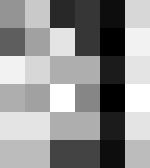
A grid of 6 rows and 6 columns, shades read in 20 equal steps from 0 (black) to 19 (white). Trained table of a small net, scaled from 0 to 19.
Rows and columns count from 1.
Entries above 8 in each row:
3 3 5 5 5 3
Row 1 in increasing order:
1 3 4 11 15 16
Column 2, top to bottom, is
15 12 16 12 17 14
